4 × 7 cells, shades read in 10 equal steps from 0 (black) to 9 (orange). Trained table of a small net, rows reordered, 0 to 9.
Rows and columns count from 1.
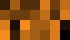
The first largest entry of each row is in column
5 7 3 1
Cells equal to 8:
5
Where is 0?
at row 4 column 7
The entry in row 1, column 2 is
6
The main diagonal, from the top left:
2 4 9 6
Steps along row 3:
down up down same up down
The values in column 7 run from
0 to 8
